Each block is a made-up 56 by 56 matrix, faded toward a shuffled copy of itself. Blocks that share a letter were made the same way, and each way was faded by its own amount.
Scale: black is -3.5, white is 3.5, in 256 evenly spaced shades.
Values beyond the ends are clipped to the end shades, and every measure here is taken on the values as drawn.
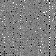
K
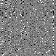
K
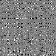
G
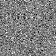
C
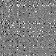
G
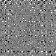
G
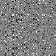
K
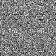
C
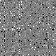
K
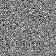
C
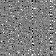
K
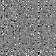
K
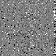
K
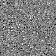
C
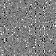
K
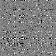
G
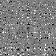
G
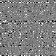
G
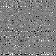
G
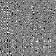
K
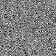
C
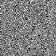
C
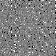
K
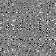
G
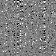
K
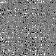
G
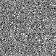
C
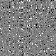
K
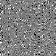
K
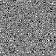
C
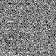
C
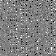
K
